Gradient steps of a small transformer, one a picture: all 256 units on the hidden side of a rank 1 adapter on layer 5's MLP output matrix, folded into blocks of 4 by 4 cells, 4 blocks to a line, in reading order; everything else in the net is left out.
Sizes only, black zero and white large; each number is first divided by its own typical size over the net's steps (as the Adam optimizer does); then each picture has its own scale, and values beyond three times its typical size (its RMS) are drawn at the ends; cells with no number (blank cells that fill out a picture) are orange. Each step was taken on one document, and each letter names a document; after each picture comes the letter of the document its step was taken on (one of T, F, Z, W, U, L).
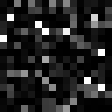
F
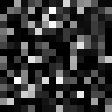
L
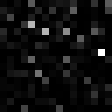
F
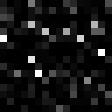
F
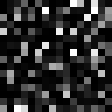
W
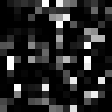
W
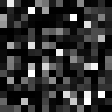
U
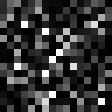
U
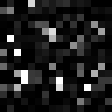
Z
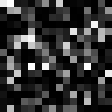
U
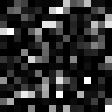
L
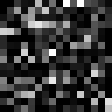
L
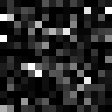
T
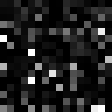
T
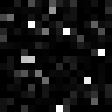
F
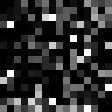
W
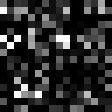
W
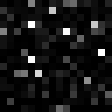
F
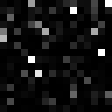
F
